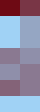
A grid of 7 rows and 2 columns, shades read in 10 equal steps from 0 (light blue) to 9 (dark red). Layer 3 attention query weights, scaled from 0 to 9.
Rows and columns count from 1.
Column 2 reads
7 2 2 3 4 4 0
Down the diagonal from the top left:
9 2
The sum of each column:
21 22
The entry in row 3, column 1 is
0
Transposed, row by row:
9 0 0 4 3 5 0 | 7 2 2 3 4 4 0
